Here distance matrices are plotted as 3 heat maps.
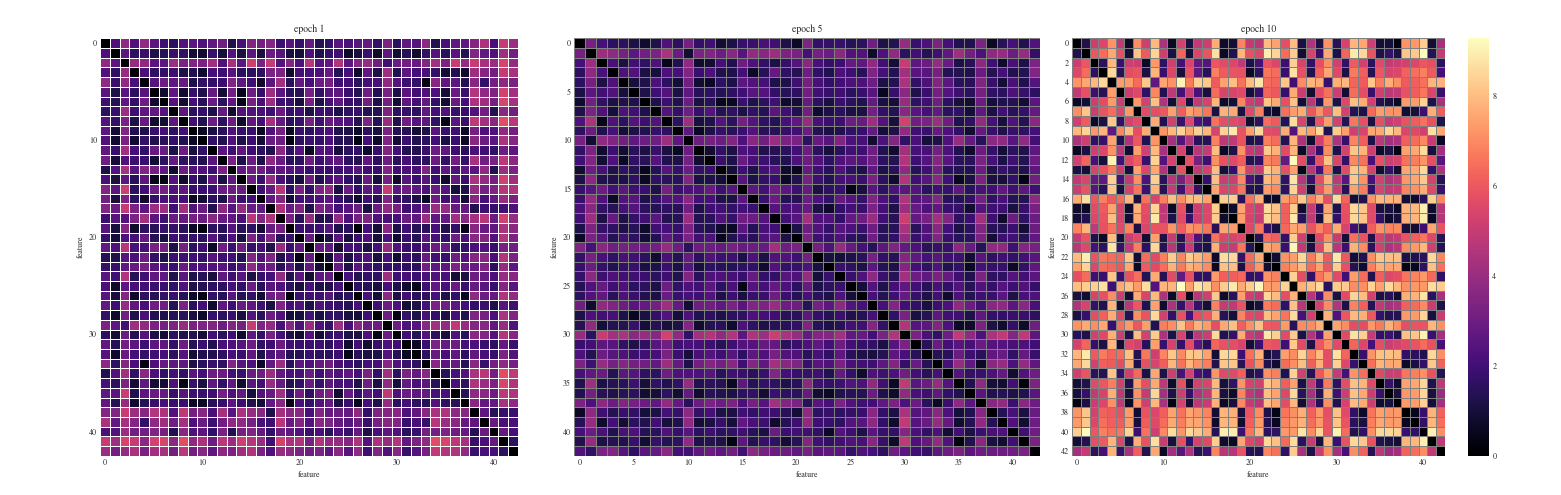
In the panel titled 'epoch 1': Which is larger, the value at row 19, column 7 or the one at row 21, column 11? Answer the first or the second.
the first
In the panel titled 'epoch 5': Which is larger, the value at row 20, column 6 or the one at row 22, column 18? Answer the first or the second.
the second
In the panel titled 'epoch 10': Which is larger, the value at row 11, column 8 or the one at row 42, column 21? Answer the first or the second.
the first
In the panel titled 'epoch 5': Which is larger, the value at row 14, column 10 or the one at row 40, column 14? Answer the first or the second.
the first
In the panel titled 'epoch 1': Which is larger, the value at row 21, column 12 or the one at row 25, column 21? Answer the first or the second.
the first
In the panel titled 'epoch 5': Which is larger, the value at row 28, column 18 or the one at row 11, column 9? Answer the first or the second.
the first
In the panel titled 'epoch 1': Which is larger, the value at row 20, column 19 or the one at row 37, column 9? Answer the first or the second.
the first
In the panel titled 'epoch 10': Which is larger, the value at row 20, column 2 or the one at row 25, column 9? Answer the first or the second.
the second
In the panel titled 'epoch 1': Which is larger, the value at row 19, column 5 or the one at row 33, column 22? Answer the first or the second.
the second
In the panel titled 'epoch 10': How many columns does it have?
43
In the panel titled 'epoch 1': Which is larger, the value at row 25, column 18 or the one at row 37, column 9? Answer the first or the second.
the first
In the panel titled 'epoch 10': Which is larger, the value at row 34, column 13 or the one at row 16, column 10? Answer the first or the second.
the second
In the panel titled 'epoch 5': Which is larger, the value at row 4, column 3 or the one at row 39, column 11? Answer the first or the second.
the first
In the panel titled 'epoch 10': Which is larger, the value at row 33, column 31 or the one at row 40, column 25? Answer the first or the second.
the second
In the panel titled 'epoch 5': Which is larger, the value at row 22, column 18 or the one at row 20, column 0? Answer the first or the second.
the first
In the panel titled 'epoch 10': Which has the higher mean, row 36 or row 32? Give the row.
32
